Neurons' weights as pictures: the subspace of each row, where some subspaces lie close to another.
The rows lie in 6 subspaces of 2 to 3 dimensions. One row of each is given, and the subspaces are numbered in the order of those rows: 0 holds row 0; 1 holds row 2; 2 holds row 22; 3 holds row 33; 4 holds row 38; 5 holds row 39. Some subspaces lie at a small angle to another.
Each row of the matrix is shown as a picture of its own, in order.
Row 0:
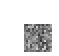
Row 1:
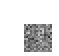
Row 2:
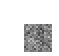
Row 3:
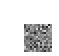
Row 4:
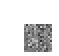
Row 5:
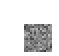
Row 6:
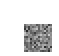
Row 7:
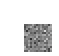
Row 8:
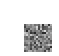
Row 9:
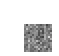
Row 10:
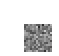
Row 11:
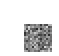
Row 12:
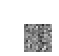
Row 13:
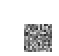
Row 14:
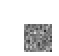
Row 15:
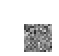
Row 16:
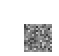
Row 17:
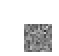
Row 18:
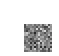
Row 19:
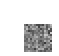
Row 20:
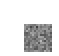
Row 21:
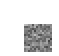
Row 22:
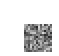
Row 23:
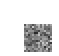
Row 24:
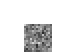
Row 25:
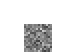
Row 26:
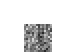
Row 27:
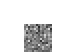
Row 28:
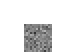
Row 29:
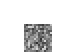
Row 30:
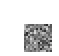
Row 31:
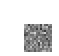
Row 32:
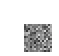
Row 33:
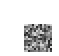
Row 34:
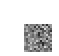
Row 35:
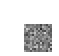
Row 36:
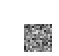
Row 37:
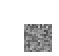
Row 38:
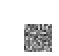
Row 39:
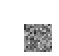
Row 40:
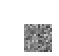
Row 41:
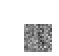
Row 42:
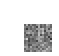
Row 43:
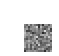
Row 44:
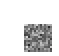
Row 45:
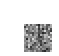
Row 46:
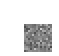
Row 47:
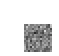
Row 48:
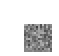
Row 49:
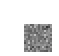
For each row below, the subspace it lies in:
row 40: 3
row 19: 2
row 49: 3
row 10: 2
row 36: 5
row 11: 0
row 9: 1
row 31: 4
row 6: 0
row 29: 0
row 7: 0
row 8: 2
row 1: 1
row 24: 2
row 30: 5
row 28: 4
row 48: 3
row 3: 4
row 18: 4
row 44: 3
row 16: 2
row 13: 4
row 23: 5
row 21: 3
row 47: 5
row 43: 2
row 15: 5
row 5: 5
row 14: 5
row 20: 0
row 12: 0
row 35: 2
